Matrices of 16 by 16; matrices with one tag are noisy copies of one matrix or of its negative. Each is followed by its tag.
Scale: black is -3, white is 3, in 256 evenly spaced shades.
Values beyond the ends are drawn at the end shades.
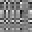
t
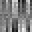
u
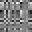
t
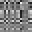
t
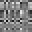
t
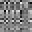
t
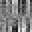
u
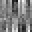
u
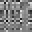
t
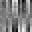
u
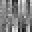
u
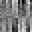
u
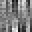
u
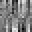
u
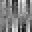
u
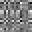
t
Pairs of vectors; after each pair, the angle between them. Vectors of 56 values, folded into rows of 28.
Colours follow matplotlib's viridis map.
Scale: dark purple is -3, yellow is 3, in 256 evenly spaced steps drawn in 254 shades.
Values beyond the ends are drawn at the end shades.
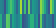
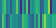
nearly opposite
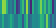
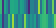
orthogonal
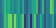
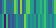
partly opposed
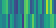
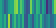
nearly opposite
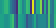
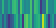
partly opposed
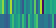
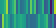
orthogonal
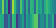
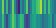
partly aligned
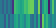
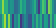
partly opposed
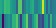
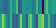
nearly opposite
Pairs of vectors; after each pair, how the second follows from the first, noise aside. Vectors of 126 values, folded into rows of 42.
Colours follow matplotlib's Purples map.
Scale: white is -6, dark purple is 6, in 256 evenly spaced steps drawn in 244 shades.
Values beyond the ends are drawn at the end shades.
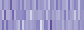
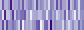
scaled up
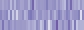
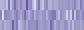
reversed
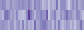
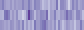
copied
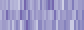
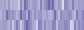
copied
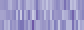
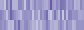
reversed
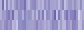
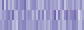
copied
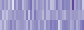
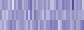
copied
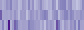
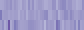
shrunk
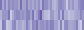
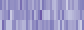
copied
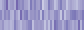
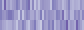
reversed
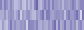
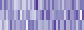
scaled up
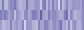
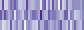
scaled up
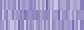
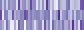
scaled up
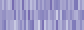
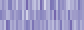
reversed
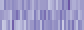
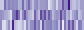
scaled up
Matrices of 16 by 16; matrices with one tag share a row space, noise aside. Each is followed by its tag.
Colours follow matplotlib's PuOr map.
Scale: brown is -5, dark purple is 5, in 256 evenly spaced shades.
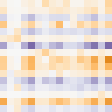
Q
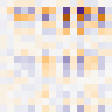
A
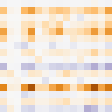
Q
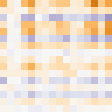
Q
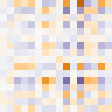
A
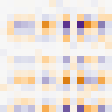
A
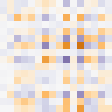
A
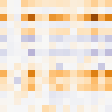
Q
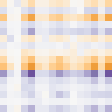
Q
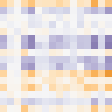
Q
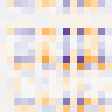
A
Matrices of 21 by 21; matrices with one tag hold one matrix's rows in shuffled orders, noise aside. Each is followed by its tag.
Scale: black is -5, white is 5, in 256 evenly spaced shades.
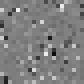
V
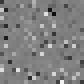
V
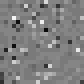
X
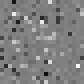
X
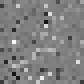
X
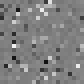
X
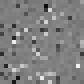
X
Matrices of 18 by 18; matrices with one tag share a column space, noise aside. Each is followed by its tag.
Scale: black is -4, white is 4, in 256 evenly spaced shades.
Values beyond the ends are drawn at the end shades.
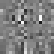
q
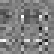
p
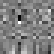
q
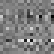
p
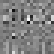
q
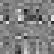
q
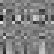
q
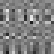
q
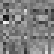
q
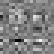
p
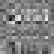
q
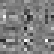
p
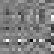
p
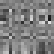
q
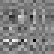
p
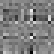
q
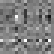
p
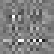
p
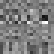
q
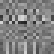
q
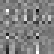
q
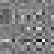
p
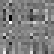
q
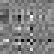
p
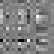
p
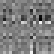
q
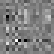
p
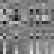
q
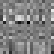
q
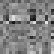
q
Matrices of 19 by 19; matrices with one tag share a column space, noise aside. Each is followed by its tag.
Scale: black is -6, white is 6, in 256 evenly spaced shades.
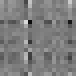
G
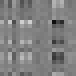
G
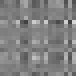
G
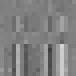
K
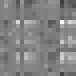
G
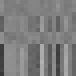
K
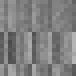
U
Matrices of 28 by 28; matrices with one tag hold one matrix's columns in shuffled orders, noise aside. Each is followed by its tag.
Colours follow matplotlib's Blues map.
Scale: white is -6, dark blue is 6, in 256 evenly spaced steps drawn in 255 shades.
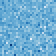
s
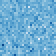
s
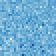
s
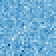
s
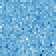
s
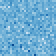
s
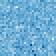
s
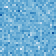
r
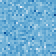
r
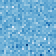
s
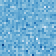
s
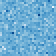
r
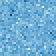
r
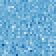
s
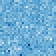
s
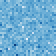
s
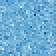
r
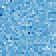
r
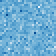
r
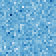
r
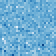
s
